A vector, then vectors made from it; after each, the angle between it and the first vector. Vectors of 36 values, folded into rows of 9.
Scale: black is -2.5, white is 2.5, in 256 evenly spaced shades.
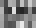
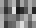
nearly parallel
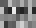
nearly parallel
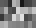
partly opposed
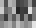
partly aligned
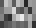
orthogonal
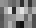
nearly opposite
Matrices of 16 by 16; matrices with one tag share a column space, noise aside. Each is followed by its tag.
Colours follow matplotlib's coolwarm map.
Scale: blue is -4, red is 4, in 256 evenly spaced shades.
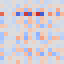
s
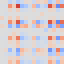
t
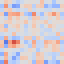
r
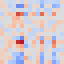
r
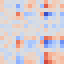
r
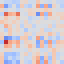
r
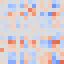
r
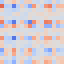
t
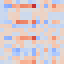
t
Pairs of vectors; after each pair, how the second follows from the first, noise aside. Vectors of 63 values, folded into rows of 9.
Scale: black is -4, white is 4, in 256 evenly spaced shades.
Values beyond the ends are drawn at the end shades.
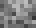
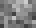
copied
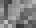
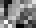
scaled up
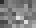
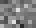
shuffled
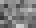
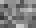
copied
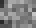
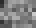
copied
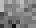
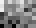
scaled up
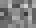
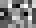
scaled up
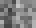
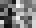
scaled up
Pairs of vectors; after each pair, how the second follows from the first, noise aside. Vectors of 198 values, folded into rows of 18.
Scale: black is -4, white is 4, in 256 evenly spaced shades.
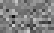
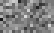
shuffled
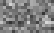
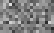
sign-scrambled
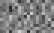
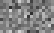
sign-scrambled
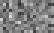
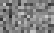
sign-scrambled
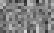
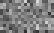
sign-scrambled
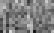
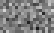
shuffled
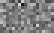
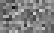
shuffled
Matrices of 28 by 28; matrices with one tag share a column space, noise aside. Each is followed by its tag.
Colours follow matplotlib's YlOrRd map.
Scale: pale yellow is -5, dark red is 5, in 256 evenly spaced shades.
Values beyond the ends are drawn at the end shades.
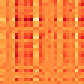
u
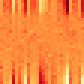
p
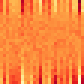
p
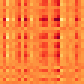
u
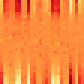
p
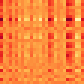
u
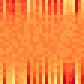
p
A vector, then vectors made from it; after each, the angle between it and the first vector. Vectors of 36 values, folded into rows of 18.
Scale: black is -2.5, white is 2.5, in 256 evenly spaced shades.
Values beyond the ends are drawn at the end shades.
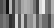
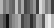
orthogonal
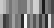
partly opposed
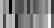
partly opposed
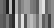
nearly parallel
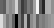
partly opposed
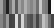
partly aligned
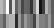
nearly opposite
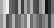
orthogonal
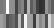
partly opposed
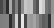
nearly parallel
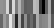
nearly opposite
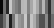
partly aligned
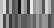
orthogonal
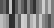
partly aligned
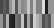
partly aligned
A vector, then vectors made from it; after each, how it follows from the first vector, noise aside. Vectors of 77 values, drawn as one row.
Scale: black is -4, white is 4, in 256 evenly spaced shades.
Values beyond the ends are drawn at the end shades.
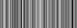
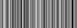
copied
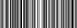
scaled up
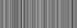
shrunk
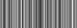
negated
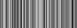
copied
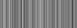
shrunk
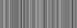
shrunk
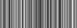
negated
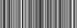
negated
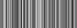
copied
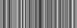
negated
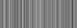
shrunk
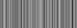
shrunk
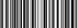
scaled up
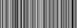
copied
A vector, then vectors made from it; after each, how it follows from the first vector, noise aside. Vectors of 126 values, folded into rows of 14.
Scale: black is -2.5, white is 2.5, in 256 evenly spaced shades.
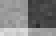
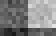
negated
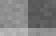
shrunk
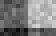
negated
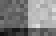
negated
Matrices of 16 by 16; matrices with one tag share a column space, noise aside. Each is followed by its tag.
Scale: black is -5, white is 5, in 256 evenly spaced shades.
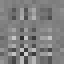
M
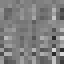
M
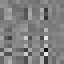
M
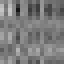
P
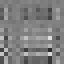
M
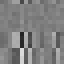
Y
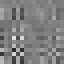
M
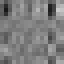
P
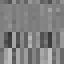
Y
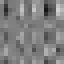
P
